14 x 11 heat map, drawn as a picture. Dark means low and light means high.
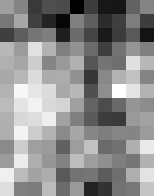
The middle left is the calmest part. The field is mottled with small blotches. No regular stripes run through it. The bottom part is higher, past a seam about 20% of the way down.
